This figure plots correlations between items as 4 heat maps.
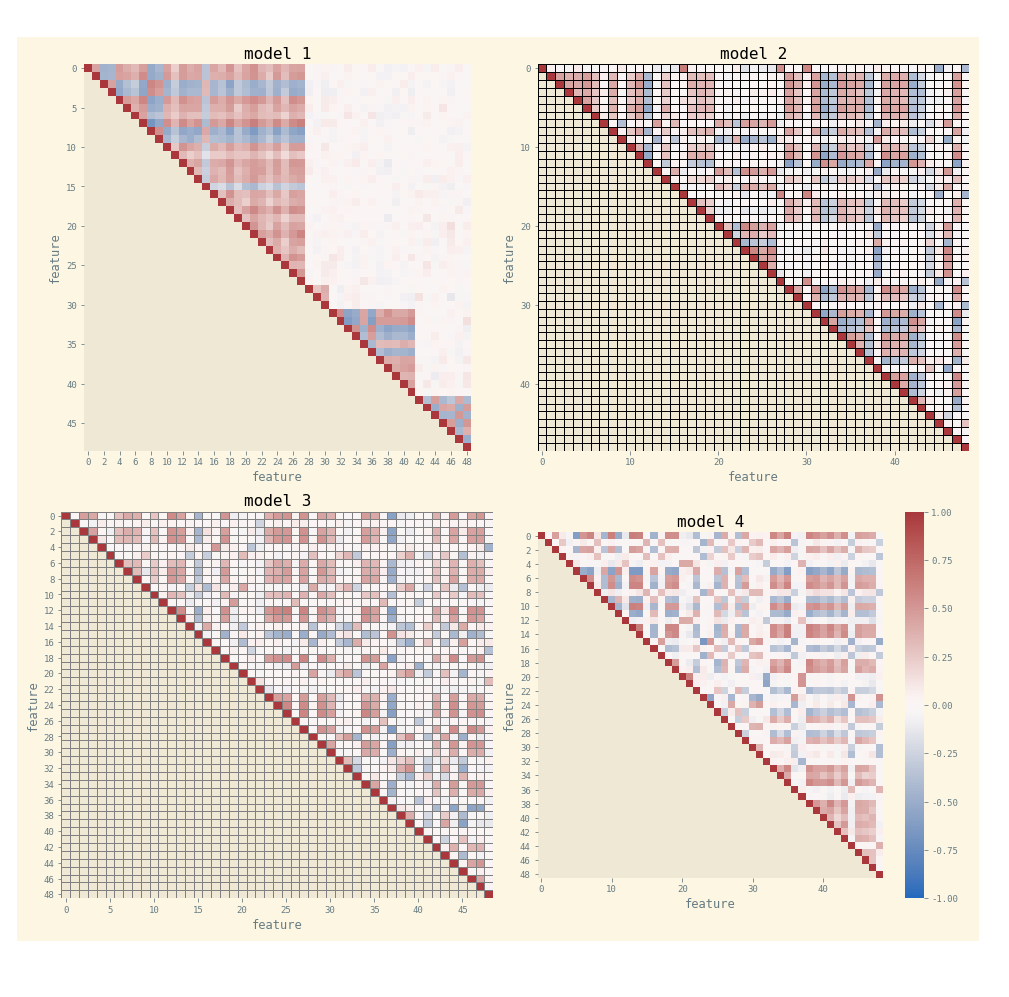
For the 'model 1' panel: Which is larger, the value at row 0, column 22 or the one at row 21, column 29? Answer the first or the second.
the first
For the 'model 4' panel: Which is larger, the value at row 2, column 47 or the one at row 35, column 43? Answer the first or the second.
the second
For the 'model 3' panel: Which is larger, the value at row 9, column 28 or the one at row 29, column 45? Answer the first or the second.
the first
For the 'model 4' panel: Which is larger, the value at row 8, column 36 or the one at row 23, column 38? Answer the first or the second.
the second
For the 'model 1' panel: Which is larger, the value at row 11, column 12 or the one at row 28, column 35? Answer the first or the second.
the first
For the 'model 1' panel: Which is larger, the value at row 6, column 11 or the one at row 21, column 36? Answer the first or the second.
the first
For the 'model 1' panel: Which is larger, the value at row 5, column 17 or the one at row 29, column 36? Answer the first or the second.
the first
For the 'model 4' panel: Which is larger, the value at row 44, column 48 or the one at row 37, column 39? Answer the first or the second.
the first
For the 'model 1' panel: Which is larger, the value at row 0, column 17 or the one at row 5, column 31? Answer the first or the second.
the first
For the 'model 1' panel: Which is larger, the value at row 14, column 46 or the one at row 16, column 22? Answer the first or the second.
the second
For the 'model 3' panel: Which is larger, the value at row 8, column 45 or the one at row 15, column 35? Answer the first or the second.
the first
